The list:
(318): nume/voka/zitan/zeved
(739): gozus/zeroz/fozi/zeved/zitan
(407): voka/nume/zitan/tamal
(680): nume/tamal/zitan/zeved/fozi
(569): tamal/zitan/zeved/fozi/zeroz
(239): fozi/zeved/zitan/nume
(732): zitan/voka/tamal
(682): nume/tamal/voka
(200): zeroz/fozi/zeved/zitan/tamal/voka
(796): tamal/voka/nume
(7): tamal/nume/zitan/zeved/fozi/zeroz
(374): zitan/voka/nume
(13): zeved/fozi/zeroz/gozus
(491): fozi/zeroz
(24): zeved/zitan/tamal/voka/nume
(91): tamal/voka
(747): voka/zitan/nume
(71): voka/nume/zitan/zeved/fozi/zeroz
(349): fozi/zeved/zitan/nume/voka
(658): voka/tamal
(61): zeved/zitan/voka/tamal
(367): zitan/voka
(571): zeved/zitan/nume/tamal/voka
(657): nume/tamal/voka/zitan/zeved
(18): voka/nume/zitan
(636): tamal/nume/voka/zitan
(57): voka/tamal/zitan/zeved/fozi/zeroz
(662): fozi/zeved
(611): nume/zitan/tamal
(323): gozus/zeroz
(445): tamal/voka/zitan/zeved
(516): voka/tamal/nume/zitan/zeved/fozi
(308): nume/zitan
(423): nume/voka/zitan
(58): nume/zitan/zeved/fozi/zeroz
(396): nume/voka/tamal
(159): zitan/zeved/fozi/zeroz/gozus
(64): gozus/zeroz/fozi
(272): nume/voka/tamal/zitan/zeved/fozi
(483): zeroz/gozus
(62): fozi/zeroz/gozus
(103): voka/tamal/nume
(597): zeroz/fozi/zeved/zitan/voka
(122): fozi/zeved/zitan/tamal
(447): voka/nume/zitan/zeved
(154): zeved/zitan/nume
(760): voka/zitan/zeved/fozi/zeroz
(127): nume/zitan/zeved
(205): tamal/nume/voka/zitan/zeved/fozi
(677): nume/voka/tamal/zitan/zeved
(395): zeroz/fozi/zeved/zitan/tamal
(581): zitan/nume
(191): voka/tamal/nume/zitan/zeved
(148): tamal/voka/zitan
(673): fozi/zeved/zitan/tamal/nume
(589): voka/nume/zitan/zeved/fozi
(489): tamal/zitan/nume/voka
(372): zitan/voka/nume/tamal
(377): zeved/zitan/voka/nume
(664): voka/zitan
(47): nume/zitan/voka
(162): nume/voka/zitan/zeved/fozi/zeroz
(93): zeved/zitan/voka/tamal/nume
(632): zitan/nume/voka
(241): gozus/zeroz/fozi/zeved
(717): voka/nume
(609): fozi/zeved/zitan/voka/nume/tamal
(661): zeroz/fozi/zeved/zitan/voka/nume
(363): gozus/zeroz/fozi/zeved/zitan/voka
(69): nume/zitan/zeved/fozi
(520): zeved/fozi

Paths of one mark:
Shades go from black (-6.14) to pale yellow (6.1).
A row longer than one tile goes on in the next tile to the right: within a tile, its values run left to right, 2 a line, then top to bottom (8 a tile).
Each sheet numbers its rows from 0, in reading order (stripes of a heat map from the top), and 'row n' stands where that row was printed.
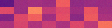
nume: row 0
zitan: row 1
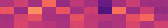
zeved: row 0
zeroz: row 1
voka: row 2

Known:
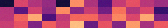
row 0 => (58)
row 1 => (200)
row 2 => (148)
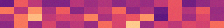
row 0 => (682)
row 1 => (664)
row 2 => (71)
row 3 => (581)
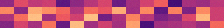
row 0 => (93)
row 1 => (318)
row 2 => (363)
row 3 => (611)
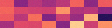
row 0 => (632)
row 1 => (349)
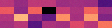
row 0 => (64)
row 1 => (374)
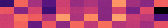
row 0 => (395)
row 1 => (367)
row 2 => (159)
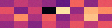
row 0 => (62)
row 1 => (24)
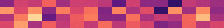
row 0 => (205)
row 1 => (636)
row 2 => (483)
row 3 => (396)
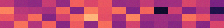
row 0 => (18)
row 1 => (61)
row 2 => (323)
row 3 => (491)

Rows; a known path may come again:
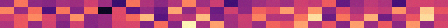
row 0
(658)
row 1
(323)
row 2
(760)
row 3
(609)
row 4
(308)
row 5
(205)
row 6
(423)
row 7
(657)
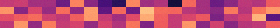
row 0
(407)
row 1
(103)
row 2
(571)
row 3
(597)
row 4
(377)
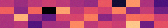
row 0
(64)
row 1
(447)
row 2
(200)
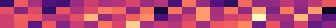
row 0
(395)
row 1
(47)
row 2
(7)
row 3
(489)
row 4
(516)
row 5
(241)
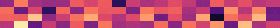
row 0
(57)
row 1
(61)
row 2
(127)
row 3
(239)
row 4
(445)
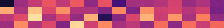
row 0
(677)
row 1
(349)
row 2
(611)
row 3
(367)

